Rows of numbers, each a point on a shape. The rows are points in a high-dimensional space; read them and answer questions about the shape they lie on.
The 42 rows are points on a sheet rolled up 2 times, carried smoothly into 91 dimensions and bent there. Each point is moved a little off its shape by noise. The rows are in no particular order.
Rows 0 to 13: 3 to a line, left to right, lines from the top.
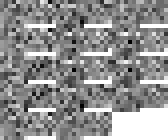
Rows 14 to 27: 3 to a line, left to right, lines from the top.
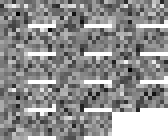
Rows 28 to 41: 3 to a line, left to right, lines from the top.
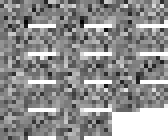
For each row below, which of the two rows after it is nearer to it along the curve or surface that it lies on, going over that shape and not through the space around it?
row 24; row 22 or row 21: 22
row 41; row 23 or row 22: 23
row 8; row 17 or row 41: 17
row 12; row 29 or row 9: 29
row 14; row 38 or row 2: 38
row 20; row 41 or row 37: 37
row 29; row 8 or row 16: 8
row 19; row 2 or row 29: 2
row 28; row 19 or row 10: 10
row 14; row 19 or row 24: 24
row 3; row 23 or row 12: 12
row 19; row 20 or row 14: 20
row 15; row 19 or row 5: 5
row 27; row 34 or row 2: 2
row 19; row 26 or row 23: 26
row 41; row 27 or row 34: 34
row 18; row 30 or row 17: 17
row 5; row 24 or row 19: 24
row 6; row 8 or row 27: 8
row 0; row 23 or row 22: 23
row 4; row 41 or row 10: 10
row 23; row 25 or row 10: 10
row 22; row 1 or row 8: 8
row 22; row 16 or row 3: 16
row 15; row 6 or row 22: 22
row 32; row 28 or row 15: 15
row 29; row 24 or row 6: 24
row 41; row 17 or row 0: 17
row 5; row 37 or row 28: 28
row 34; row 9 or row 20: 20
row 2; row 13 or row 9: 13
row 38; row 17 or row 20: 17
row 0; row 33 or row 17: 17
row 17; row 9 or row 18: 18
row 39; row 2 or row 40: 40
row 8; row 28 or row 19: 28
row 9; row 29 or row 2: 29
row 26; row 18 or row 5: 18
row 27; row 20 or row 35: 20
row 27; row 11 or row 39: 39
